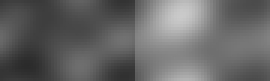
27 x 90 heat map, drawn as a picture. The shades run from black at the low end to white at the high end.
The table splits into one row of 2 panels. Panel 1,1: low, smooth. Panel 1,2: middling, smooth, strong in contrast.
